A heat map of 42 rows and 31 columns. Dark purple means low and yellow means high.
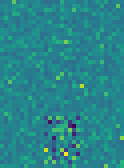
Grain: fine. Odd patch: rougher, in the bottom middle. Slope: none. Roughest part: bottom middle. Stripes: none.
